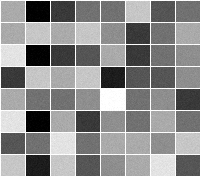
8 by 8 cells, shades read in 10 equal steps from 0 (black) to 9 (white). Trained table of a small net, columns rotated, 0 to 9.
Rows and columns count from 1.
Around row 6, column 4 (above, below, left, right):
5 4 6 5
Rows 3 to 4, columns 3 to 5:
2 3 6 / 6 7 1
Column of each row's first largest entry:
6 2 1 2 5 1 3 7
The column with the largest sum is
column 1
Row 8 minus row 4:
5 -6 1 -4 4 3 5 -2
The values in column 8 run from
2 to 7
